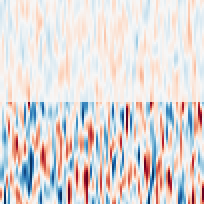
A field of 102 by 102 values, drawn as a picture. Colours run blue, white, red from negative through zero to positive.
Neither half mirrors the other. The grain runs up and down. A horizontal seam about 50% of the way down splits the table, and the top part is calmer. A few values lie far out on both sides of the bulk.
